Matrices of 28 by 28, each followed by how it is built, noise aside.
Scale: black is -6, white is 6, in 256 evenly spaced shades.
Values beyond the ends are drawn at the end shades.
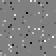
sparse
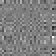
low rank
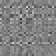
low rank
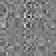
low rank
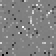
sparse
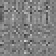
low rank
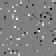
sparse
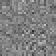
low rank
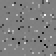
sparse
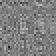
low rank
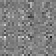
low rank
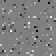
sparse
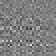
low rank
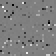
sparse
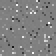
sparse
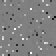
sparse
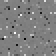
sparse
